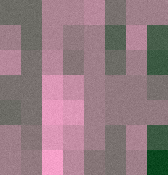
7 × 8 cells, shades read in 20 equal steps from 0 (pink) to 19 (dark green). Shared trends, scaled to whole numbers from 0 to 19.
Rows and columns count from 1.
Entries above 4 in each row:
8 8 8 6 6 6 7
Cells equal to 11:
5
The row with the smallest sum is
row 5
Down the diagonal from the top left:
11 11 5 4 7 10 7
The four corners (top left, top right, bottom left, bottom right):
11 7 7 19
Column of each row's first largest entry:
1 8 8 1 1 8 8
